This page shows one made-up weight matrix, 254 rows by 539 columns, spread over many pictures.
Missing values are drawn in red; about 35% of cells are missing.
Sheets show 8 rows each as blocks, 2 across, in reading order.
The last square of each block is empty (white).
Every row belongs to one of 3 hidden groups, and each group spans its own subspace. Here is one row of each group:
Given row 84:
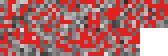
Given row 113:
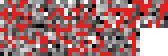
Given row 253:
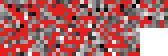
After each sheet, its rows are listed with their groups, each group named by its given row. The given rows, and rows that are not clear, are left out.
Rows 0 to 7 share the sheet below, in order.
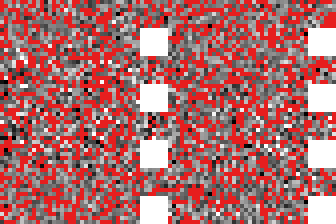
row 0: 113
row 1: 113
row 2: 84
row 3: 253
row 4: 84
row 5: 113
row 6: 113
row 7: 113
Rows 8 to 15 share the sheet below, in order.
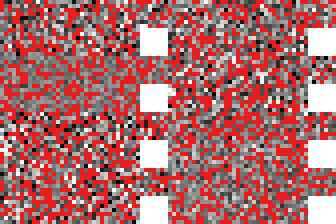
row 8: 253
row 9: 253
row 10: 84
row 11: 253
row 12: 84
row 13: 253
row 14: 113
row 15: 253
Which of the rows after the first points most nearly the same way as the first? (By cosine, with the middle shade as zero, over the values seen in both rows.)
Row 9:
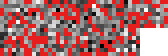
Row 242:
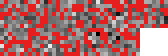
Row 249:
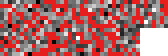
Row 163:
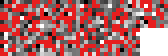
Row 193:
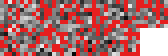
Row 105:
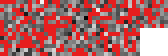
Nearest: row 105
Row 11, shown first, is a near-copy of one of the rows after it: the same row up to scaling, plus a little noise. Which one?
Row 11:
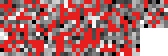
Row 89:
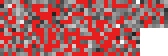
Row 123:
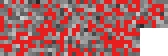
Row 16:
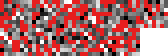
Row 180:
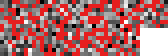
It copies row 16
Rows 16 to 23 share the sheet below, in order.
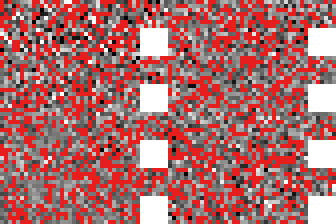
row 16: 253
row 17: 253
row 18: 253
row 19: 84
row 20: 113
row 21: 84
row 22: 84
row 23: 113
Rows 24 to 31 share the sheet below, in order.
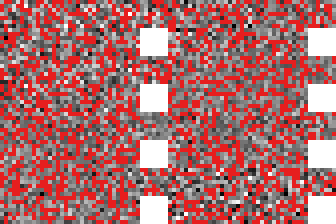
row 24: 84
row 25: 84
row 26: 84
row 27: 253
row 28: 113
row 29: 84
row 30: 113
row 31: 84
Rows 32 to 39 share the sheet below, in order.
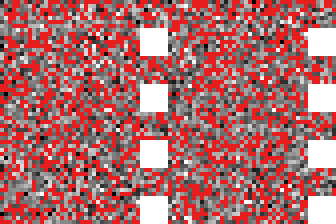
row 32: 113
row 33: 113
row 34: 84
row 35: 84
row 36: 113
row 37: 113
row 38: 113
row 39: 113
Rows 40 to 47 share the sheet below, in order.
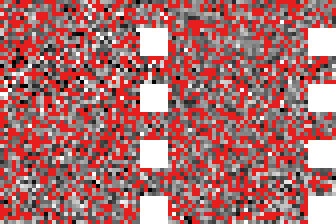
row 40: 113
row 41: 113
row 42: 84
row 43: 253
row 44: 253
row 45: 113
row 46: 253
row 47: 113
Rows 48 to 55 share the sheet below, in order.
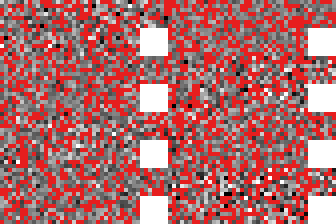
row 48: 113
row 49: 253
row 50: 253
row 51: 113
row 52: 113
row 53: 84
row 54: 253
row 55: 253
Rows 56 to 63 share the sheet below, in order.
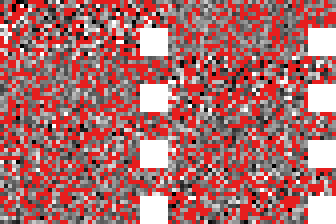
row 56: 84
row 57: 253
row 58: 253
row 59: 84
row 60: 113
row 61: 84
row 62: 253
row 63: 84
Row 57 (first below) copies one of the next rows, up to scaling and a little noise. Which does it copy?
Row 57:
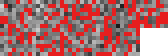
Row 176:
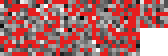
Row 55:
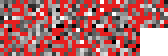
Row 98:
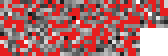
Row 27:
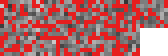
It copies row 27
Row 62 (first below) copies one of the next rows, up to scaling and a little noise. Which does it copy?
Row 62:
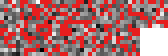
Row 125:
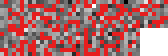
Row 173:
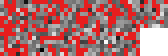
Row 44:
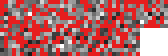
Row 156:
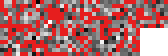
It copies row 173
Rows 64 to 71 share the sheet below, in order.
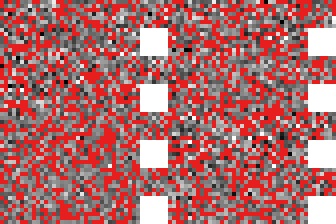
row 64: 253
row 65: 113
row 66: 84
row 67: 84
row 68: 84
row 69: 84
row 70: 84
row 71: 84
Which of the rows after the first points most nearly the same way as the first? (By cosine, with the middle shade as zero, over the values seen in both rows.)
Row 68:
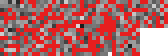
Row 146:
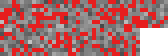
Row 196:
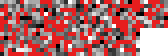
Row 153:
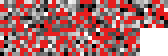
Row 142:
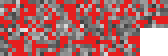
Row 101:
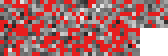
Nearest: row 101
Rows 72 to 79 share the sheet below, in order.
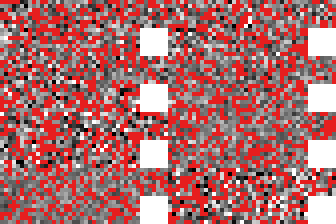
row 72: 84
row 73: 84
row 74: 253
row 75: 113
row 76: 113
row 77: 84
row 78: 84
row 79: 253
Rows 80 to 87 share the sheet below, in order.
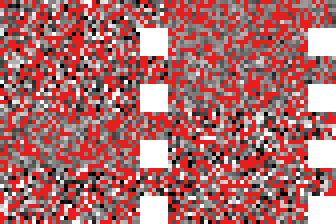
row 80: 113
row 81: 113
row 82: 253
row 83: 253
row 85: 113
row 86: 84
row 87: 84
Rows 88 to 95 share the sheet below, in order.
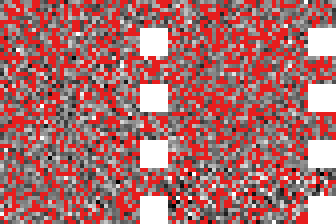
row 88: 113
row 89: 253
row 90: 253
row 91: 253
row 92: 113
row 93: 84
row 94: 113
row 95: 84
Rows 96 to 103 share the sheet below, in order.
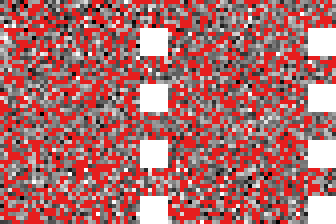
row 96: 84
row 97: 84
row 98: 253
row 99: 253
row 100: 253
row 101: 84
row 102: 253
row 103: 84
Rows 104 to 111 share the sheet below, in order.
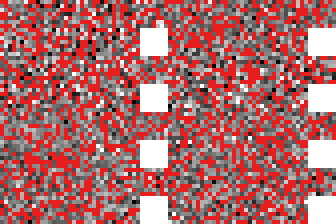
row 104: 253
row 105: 253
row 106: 253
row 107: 113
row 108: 113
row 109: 84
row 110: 253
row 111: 113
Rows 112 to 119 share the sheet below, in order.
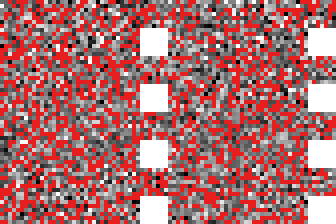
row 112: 113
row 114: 253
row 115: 253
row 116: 84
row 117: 84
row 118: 253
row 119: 113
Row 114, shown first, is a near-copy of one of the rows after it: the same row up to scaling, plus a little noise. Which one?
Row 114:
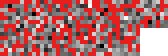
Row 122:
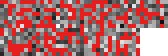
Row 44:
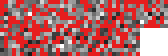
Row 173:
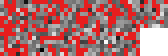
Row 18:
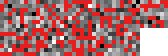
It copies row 18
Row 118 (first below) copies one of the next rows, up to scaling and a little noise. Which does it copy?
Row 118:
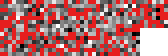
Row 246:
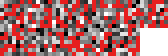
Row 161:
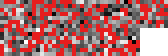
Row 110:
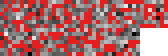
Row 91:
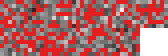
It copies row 110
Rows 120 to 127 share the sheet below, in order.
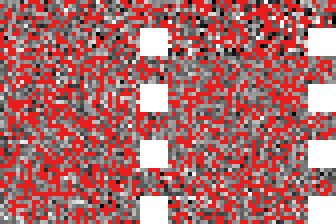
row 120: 113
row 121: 113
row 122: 253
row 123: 253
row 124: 84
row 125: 253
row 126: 113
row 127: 84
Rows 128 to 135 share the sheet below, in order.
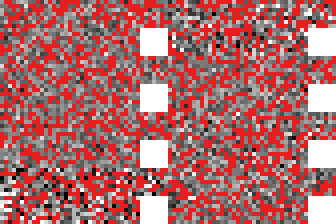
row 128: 84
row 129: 113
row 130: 84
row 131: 113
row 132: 113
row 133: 253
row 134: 84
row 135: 84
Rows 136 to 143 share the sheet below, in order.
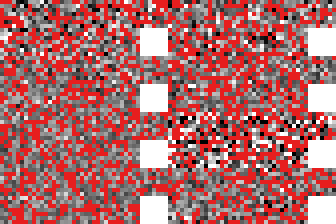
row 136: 84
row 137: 113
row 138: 113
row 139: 84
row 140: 84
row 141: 84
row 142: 84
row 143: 113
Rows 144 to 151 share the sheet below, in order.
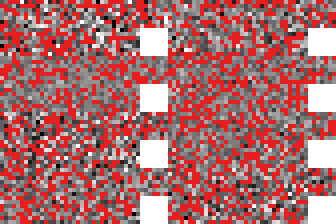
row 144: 113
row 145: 113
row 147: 84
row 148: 253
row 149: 113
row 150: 253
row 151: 113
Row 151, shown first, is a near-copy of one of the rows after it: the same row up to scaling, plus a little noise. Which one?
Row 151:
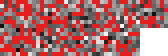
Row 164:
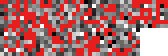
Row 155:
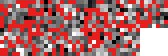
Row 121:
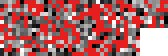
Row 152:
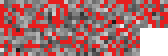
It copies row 152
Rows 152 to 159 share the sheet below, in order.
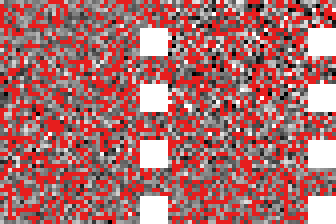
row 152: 113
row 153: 113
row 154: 84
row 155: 113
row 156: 253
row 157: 253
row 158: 84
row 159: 113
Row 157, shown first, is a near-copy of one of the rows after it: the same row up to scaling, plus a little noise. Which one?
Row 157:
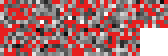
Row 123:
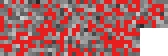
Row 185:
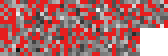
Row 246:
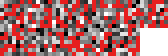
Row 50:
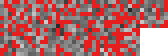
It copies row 246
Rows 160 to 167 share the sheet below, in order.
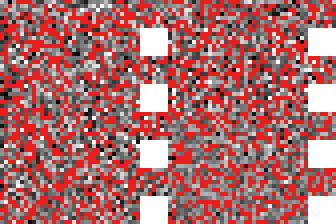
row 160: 84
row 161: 253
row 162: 84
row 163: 113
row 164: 113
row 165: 113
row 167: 113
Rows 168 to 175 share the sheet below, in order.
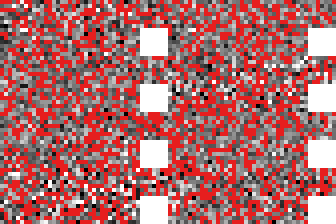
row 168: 84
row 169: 84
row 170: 84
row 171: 253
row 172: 253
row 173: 253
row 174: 113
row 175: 84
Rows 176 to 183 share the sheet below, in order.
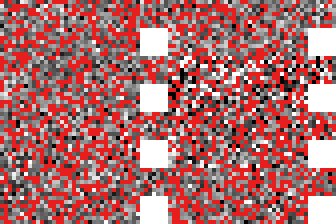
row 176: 253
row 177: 84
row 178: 84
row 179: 84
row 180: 253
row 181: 84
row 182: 84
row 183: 113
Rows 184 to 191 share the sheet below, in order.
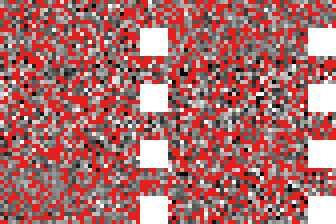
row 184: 253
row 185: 253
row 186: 84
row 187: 253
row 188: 84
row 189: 253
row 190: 113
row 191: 113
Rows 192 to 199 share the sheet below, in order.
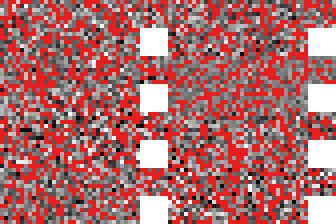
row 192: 84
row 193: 253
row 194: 253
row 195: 84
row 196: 113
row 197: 113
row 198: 113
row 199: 84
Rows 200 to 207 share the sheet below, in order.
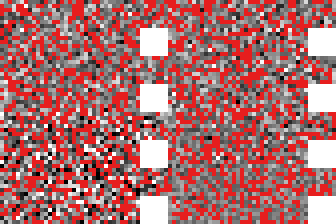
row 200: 84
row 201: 253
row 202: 84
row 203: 113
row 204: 113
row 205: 113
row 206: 113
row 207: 84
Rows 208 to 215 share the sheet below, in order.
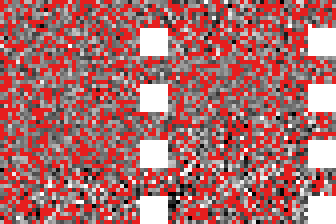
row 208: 113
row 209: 253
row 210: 113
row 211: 253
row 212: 253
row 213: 253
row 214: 113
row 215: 84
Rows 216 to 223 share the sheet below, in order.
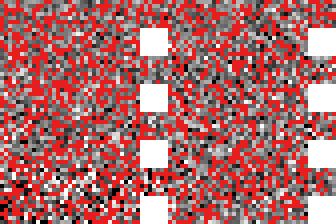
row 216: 113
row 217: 113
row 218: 84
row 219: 253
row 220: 84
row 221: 113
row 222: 84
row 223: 84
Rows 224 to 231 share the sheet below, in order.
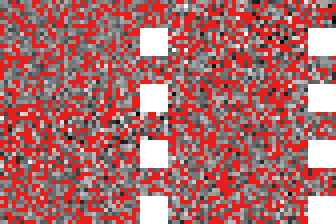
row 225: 113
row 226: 253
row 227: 113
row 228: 253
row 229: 113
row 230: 113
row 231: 253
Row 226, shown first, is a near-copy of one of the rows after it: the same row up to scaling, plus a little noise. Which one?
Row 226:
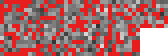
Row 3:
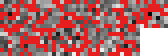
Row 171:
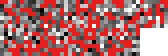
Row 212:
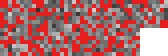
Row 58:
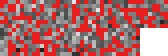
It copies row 171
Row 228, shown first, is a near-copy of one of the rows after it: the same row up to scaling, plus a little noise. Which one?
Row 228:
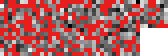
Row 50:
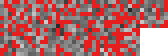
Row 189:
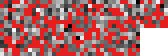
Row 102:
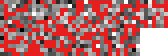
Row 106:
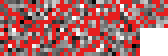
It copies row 189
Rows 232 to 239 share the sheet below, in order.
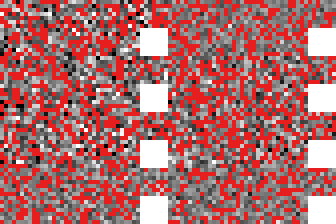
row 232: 113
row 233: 253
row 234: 113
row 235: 113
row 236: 113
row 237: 113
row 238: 253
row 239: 84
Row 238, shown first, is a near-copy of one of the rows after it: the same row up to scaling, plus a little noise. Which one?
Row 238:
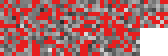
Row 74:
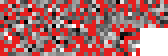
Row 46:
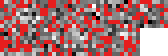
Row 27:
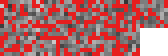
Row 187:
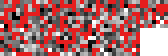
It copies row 187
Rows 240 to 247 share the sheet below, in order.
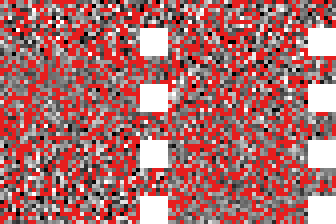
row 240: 253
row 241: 253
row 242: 113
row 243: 84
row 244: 113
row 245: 253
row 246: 253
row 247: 84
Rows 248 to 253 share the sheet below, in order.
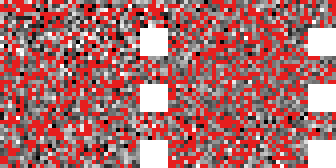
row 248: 113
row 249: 253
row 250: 253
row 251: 84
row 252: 113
